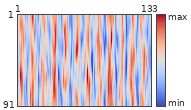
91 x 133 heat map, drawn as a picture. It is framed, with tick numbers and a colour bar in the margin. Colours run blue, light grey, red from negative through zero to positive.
The grain runs up and down. Stripes running up and down repeat 12 times from left to right. On average the colour sits 50% of the way up the scale.
